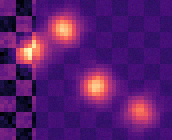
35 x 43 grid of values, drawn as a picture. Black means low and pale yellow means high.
Seam: vertical, 20% of the way across, the right part calmer. Mirror symmetry: none. Average level on the scale: 30%. Bumps: four. Slope: none.
